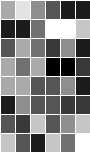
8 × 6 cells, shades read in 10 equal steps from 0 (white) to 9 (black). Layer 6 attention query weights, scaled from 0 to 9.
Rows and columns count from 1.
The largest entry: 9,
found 2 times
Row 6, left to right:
8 4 6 6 7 7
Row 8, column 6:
0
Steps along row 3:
down up up down up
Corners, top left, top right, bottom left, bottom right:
3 8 2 0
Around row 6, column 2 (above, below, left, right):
3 7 8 6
